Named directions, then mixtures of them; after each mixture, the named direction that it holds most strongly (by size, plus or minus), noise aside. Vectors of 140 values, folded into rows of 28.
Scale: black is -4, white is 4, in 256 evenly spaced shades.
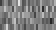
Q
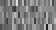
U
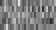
Q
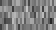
Q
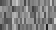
U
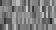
Q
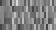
U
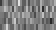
Q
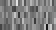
U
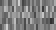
Q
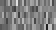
U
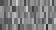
U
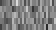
U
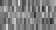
Q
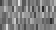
Q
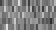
Q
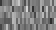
Q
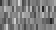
Q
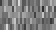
Q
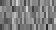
U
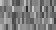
Q
